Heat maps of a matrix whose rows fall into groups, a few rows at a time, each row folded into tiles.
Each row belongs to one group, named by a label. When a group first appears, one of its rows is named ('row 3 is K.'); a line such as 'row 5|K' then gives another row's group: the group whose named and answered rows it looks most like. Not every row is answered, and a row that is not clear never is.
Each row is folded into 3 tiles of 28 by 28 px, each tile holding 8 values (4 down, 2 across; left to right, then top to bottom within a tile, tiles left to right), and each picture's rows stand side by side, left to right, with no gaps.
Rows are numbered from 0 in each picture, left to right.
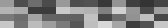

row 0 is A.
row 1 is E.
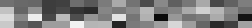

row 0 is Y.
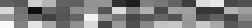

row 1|Y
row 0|A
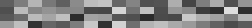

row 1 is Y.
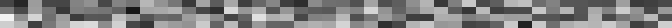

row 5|A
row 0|E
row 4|E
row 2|A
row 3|Y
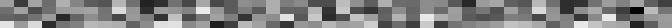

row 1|E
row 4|A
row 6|E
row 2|E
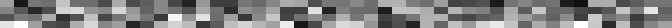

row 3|A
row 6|Y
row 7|Y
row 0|A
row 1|E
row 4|A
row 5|Y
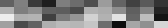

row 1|Y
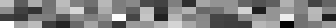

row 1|Y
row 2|A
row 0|A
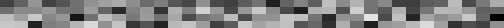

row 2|E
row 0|E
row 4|Y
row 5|E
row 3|A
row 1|A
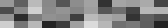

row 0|E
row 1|A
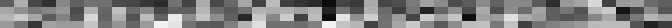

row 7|A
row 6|Y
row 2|E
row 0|Y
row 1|Y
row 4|E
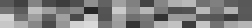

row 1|E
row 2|Y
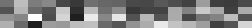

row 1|Y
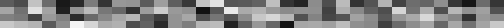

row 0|E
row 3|Y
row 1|A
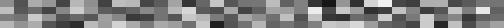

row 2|A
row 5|Y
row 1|A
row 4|A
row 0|A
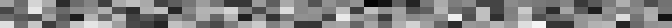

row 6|A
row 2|E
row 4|Y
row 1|A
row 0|E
